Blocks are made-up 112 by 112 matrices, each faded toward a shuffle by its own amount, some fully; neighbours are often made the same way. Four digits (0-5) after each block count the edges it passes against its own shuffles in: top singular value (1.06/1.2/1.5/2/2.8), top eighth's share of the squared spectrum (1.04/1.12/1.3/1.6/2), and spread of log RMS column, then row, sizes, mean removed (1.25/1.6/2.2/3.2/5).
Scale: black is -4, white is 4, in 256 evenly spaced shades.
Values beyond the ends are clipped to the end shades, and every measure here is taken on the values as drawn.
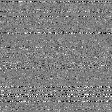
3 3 0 4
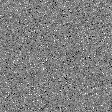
1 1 0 1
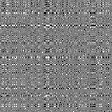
5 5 3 4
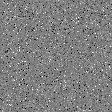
1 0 0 0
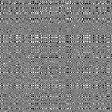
5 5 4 4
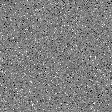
0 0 0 0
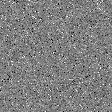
2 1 0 0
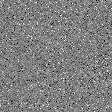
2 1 0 0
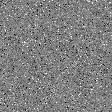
0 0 0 0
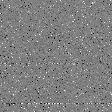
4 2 0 1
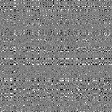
5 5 3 4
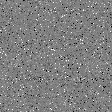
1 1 0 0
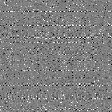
5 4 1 3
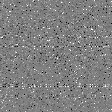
4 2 0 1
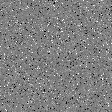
0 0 0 0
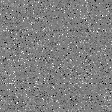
3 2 0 1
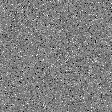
0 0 0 0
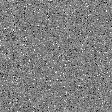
0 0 1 0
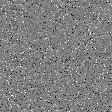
1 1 0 0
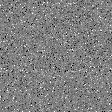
1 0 0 0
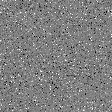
2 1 0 0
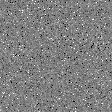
0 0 0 0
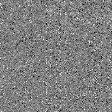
2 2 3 0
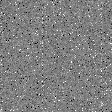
1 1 1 0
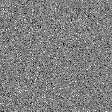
3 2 1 0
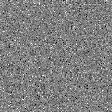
3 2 1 1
